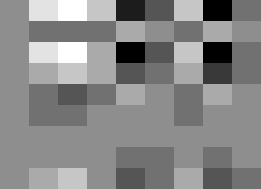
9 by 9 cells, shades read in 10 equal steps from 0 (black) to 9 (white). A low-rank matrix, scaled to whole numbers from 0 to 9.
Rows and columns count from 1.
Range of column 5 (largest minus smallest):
6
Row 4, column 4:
6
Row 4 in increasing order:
2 3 4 4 5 6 6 6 7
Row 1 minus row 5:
0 4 6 3 -5 -2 3 -6 -1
